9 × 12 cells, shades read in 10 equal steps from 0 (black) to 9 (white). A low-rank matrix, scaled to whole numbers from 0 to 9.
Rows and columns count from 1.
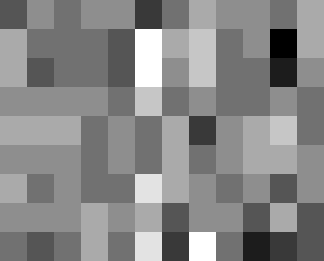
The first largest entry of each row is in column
8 6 6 6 11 7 6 4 8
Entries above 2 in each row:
11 11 11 12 11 12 12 12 9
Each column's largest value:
6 6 6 6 5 9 6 9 5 6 7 6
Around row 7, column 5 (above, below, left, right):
5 5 4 8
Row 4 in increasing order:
4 4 4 4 4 5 5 5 5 5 5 7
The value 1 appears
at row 3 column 11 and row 9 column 10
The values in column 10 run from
1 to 6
